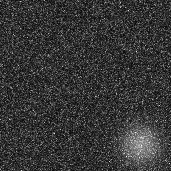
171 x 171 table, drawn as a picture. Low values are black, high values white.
The bottom right is the ninth with the highest average. Most values sit low, with a long tail of high ones. No regular stripes run through it. The halves do not mirror each other. On average the colour sits 20% of the way up the scale. One bump rises in the bottom right.
